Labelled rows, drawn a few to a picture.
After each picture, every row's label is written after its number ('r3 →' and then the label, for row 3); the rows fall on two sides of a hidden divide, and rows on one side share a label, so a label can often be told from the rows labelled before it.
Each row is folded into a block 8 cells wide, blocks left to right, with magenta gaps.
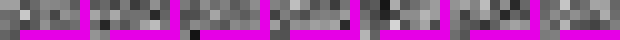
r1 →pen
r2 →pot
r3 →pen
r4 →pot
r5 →pot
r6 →pen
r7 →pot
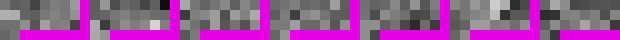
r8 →pot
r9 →pot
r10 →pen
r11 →pot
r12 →pen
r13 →pen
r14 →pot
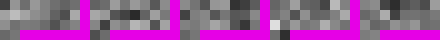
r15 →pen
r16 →pot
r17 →pen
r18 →pot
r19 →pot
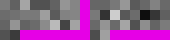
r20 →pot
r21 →pen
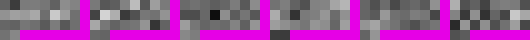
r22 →pot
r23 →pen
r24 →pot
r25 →pot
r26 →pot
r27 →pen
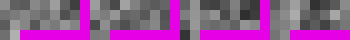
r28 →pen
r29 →pen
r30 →pen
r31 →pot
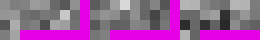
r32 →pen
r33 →pen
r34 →pen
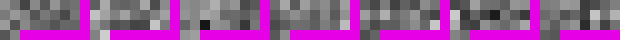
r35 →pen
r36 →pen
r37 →pen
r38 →pen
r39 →pot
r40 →pot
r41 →pot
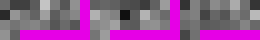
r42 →pen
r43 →pot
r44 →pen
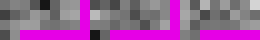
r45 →pot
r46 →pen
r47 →pot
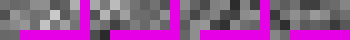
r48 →pot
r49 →pen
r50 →pen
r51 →pot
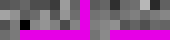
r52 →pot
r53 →pen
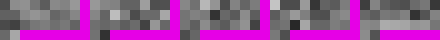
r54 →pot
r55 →pen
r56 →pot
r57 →pen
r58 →pot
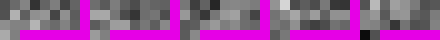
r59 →pot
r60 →pot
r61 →pot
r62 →pen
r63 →pen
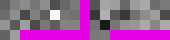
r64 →pot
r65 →pot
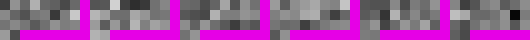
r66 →pen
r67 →pot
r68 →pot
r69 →pen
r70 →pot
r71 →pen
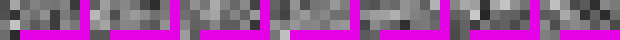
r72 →pen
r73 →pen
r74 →pen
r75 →pot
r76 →pen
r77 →pen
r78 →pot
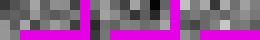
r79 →pot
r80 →pen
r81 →pot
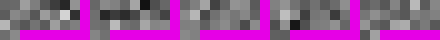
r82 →pot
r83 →pot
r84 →pot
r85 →pen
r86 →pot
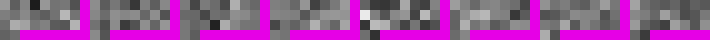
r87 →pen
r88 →pot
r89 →pot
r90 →pot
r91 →pen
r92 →pen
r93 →pot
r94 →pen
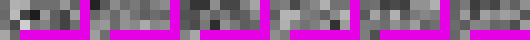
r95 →pot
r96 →pot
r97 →pot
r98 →pen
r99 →pot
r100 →pot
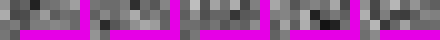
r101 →pot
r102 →pot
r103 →pen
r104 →pen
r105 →pen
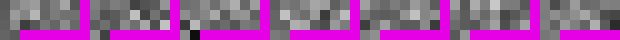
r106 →pen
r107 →pot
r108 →pen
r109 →pen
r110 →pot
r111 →pen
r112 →pot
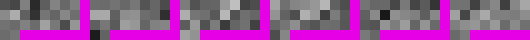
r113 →pot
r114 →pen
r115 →pen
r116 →pen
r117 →pot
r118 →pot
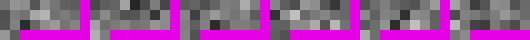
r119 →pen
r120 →pot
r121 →pot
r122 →pen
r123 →pot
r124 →pen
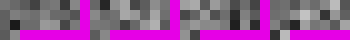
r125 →pot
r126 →pot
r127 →pen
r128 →pen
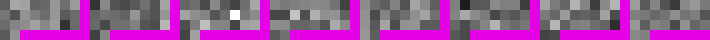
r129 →pot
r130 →pot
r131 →pot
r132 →pen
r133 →pot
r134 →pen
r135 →pen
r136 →pot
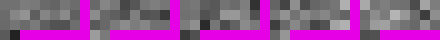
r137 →pen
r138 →pot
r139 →pen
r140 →pot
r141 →pen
